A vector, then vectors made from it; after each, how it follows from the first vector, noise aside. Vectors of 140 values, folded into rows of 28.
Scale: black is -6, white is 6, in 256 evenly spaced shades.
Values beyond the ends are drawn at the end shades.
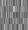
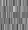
copied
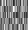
scaled up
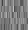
sign-scrambled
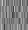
sign-scrambled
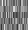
scaled up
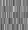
copied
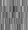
sign-scrambled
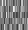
scaled up
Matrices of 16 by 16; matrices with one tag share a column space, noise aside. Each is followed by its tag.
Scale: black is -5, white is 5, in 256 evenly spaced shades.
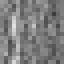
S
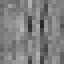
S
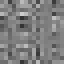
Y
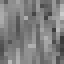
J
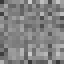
Y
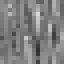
J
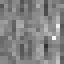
S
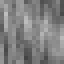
J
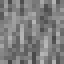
J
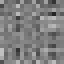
Y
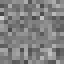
Y
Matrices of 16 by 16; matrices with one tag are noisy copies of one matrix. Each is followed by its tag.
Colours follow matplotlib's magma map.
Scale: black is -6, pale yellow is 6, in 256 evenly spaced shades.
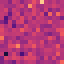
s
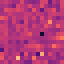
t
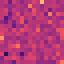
s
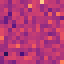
s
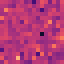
t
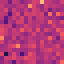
s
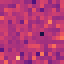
t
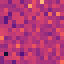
s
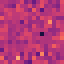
t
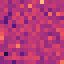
s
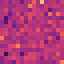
s
